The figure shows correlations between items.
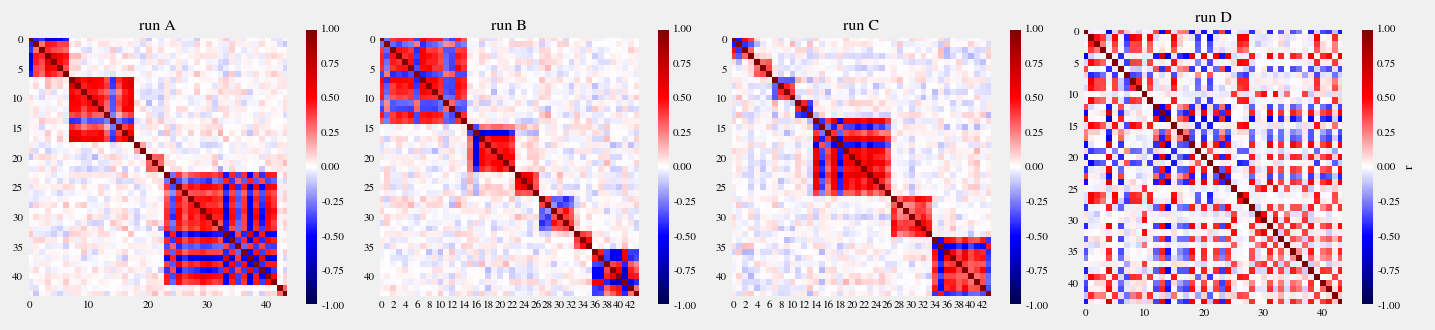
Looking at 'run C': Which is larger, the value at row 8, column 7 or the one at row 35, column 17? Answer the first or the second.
the second
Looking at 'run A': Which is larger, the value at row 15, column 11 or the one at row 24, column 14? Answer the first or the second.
the first
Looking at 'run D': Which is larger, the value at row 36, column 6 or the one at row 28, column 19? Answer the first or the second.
the second
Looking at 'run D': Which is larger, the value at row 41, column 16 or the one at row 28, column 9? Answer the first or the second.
the second
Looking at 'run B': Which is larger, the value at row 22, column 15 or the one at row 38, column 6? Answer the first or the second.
the first
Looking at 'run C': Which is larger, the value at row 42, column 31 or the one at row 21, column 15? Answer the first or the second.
the first
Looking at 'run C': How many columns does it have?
44
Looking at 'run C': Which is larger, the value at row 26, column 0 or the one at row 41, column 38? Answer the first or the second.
the second
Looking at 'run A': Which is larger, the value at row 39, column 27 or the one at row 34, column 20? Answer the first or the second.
the second
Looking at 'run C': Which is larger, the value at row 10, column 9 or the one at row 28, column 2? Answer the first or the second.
the first
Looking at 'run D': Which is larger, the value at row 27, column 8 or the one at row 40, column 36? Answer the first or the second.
the first
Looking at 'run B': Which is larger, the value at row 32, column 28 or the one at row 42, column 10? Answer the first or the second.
the second
